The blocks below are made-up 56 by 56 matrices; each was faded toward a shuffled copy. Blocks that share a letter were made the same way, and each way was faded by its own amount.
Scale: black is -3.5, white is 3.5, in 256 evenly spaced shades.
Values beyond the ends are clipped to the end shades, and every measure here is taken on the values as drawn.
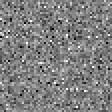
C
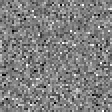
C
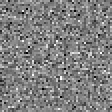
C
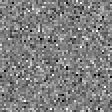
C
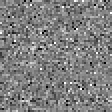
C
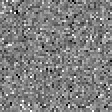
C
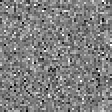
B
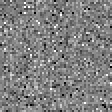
B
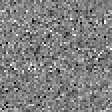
C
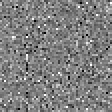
B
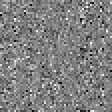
B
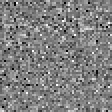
C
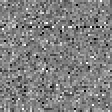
C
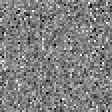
B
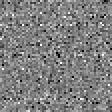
C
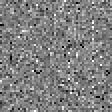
B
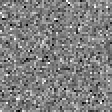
C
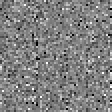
B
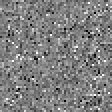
B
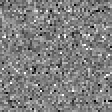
C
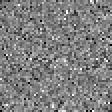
C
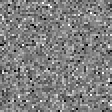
C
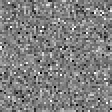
C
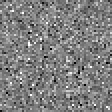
B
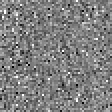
B
